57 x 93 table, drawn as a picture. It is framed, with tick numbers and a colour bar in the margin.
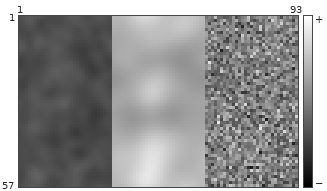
The table splits into one row of 3 panels. Panel 1,1: low, blotchy, faint in contrast. Panel 1,2: high, smooth. Panel 1,3: middling, fine-grained, strong in contrast.
